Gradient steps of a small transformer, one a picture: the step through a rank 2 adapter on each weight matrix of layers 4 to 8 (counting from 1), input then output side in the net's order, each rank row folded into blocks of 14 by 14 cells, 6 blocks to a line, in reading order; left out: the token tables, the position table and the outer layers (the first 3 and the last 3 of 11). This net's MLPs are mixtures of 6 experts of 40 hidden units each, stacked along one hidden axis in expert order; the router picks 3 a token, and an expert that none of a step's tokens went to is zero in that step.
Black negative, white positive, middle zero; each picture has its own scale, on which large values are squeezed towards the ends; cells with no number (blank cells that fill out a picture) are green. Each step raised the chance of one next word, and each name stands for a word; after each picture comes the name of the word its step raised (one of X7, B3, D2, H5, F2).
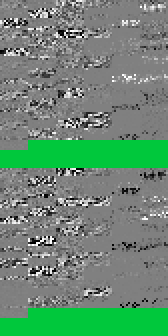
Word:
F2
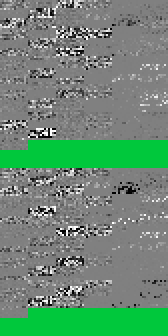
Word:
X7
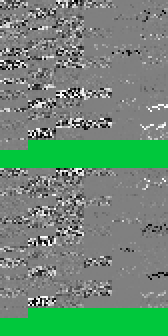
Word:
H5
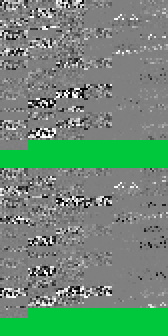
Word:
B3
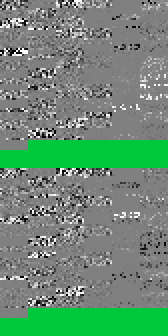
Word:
H5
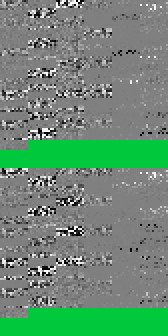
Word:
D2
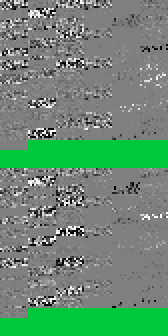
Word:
X7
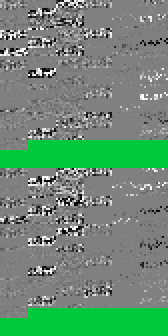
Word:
D2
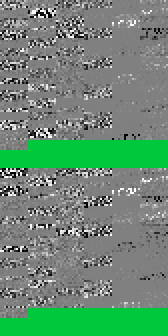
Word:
D2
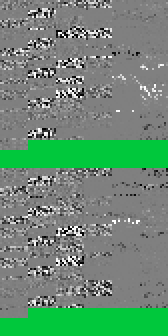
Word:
X7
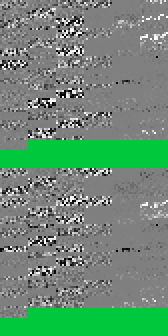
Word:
B3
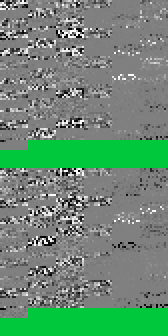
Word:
F2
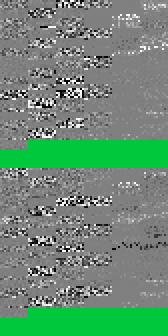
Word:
B3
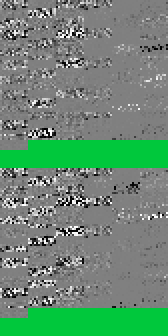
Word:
X7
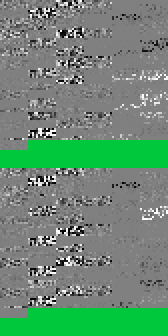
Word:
X7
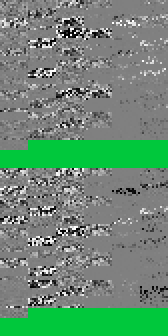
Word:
F2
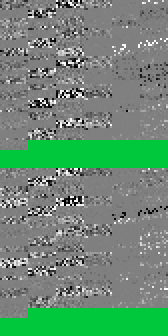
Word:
B3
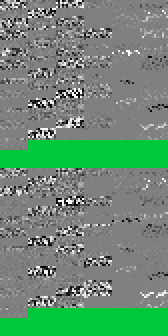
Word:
B3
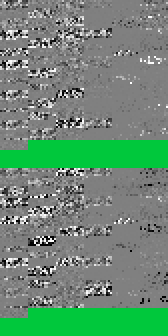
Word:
F2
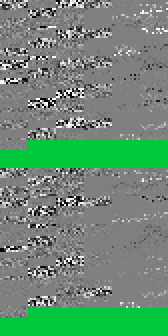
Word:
B3
